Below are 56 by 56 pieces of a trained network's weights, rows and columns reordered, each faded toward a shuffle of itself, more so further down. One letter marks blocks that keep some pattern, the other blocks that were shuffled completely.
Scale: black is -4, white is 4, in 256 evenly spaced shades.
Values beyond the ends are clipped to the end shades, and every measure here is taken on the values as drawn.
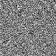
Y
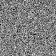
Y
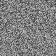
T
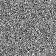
T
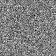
T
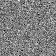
T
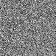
T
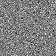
T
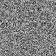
Y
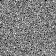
T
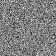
Y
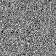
Y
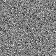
T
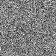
Y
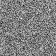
T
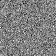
T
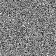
T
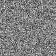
T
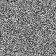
T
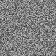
Y
